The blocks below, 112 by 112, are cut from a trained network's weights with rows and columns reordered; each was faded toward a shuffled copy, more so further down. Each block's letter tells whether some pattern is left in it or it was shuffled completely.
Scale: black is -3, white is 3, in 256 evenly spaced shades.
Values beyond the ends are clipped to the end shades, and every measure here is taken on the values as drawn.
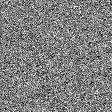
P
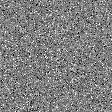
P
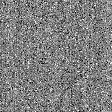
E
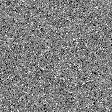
P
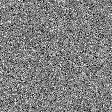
P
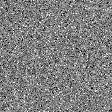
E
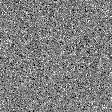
P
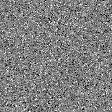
E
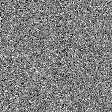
E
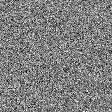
P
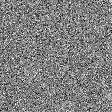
E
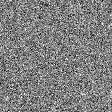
E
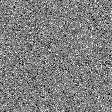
P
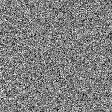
E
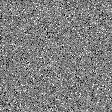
P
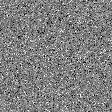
P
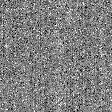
E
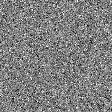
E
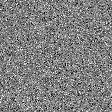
P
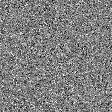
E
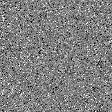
E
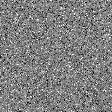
E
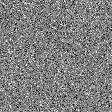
P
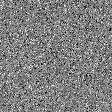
P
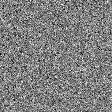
P
